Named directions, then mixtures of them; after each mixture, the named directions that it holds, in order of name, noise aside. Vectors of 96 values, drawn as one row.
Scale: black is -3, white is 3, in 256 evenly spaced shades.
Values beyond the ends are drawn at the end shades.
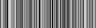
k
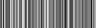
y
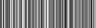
y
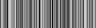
k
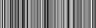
y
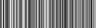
k, y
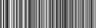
k, y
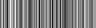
k, y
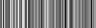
y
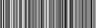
y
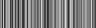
y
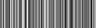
y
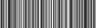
k, y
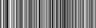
k, y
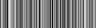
k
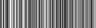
k, y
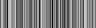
k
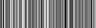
y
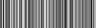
y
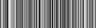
k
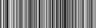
k, y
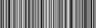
k, y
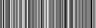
y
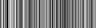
k, y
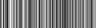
k, y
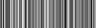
y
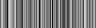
k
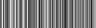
k, y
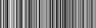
k, y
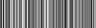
y
